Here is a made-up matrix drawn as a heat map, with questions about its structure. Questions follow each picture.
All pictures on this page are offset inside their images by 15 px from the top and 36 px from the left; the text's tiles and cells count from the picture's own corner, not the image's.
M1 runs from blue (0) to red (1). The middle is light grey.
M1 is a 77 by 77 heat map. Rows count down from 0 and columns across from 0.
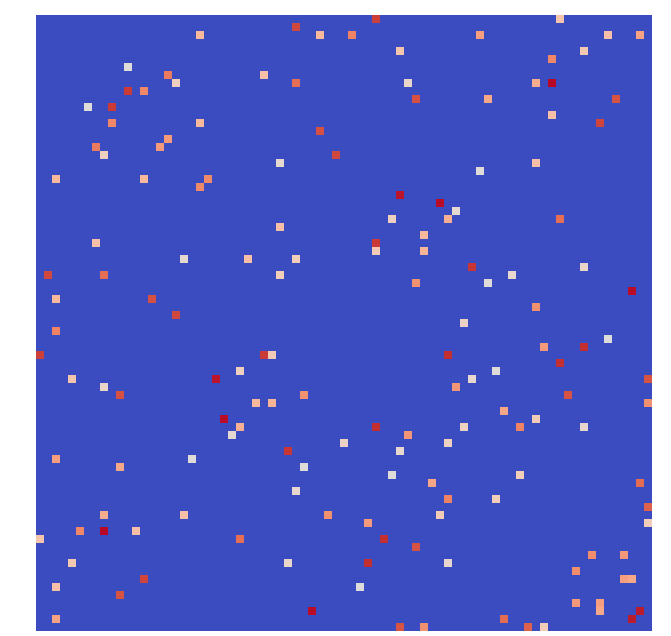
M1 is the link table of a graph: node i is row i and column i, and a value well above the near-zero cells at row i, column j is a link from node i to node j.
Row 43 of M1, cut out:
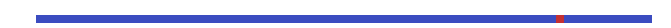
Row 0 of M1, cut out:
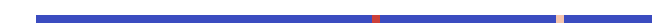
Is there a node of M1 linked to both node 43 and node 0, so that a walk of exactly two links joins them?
yes
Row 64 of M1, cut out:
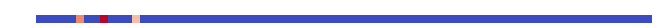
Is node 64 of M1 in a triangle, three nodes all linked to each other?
no
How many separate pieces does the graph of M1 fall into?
5
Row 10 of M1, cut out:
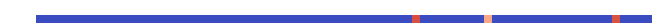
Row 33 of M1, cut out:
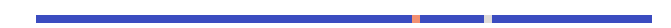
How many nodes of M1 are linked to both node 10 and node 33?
2
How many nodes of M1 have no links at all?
1
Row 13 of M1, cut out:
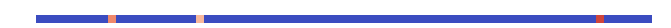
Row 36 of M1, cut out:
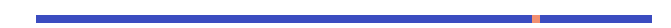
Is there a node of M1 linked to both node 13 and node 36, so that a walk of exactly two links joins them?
no
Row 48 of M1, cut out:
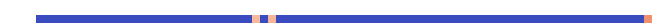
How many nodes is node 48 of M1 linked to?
3
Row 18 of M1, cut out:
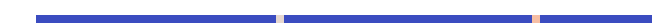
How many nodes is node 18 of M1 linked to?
2
